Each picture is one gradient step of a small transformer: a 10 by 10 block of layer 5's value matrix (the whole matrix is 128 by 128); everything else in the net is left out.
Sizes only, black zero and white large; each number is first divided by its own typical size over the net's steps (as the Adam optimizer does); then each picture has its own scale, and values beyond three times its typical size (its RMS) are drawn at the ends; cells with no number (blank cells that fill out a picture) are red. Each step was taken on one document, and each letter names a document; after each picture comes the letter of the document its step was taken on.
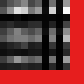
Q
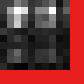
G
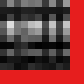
Q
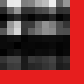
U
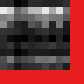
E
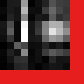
Q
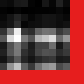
U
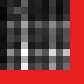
Q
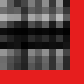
E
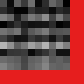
U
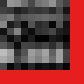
E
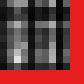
U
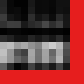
G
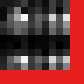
Q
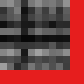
G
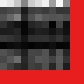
G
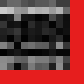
E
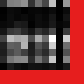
U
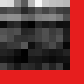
G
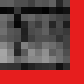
E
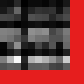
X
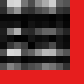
U
